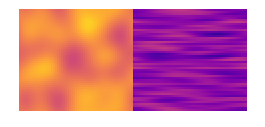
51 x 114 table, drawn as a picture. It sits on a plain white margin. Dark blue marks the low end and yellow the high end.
The table splits into one row of 2 panels. Panel 1,1: high, smooth. Panel 1,2: low, streaked across.
